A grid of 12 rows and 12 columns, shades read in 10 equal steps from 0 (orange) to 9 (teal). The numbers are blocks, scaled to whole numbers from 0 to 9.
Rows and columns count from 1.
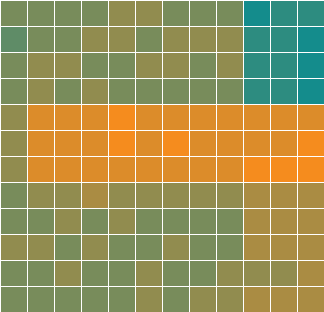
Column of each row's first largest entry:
10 12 12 12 1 1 1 1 1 3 1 1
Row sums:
68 66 65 68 14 12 12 45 52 50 53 51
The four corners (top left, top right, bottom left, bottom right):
5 8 5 3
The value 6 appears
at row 2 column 1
